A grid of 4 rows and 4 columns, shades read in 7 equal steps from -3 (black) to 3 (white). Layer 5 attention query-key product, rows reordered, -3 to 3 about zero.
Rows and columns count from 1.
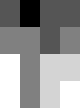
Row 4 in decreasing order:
3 3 2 0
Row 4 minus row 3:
0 0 0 1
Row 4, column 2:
0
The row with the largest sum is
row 4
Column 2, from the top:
-3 0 0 0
